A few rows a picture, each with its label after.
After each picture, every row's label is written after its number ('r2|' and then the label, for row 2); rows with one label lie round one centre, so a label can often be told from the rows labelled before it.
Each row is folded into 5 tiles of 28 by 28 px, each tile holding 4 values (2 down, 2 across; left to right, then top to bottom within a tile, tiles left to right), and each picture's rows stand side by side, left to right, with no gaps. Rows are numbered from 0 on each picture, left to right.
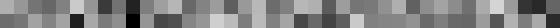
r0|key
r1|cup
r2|cup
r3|key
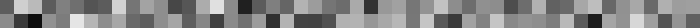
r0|cup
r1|key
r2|cup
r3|cup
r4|cup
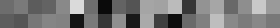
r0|key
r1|cup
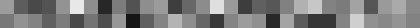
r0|key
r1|key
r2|cup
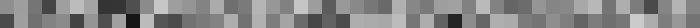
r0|key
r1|cup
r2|cup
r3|cup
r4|cup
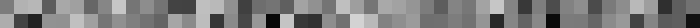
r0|cup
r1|key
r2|cup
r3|key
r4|key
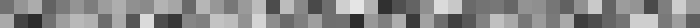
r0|cup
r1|cup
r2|key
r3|cup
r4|cup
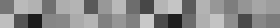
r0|cup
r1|cup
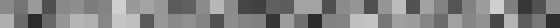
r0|cup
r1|key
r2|cup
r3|key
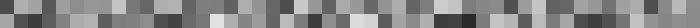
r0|cup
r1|cup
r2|cup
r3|cup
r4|cup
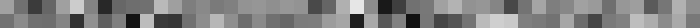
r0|key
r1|cup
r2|key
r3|cup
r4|cup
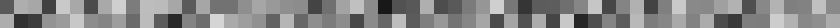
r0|cup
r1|cup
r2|key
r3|key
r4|cup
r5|cup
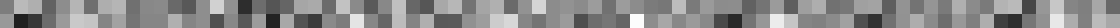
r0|cup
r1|key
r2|cup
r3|cup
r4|cup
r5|cup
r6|cup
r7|cup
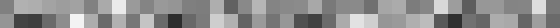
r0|cup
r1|cup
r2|cup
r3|cup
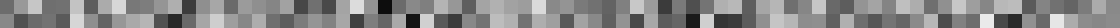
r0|cup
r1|cup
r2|key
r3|cup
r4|key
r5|cup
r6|cup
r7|cup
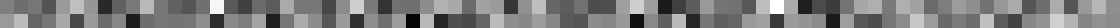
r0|key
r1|key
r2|key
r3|cup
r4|key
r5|key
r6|cup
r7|cup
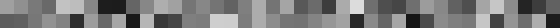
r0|key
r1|cup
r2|key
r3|key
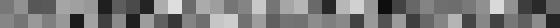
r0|key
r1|cup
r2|key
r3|key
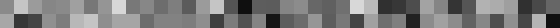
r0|cup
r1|key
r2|key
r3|key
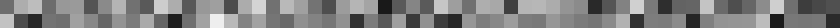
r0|cup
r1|cup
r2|key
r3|cup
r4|key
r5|key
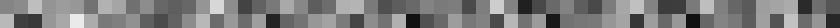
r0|cup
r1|key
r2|key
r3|key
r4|key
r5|key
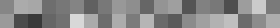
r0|cup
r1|cup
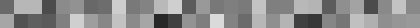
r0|cup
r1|cup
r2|cup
